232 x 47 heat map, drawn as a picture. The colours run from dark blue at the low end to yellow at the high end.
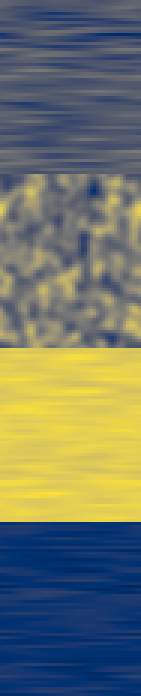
The table splits into 4 rows of 1 panel. Panel 1,1: low, streaked across. Panel 2,1: middling, blotchy, strong in contrast. Panel 3,1: very high, streaked across, faint in contrast. Panel 4,1: very low, streaked across, faint in contrast.
